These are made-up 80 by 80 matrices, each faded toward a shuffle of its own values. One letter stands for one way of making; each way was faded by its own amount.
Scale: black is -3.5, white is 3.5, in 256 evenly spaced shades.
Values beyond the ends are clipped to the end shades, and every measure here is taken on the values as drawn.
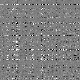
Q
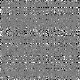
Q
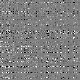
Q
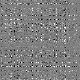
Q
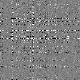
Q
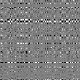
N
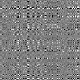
N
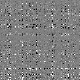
Q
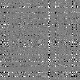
Q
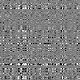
N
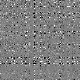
Q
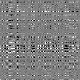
N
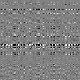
N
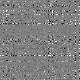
Q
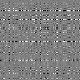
N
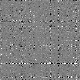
Q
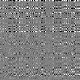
N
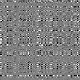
N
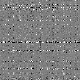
Q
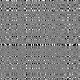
N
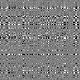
N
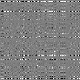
N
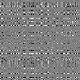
N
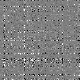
Q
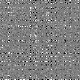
Q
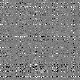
Q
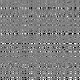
N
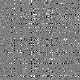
Q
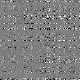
Q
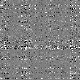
Q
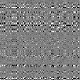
N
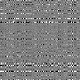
N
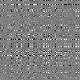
N
